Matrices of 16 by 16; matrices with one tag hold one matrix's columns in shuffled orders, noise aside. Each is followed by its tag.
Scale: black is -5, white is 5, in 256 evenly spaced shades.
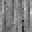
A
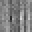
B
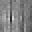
B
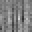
B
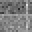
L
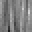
A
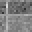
L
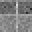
L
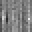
B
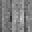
B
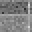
L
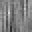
A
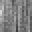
A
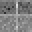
L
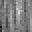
A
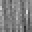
A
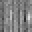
B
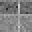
L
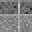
L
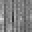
B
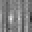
B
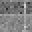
L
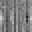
B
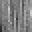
A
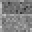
L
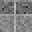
L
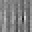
B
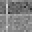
L
